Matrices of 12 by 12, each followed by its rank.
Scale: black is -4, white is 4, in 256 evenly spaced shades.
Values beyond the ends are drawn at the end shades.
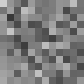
full rank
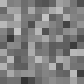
full rank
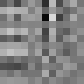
two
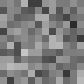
full rank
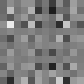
two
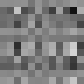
two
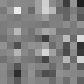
two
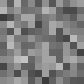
full rank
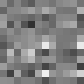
two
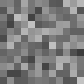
full rank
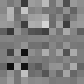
two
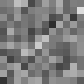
full rank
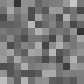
full rank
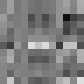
two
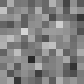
full rank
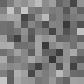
full rank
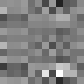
two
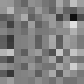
two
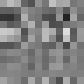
two
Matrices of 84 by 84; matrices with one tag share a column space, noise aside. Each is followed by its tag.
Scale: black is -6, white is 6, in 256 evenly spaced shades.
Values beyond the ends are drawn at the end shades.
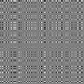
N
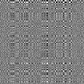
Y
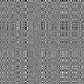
N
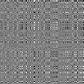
N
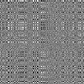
N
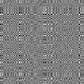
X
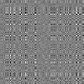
X
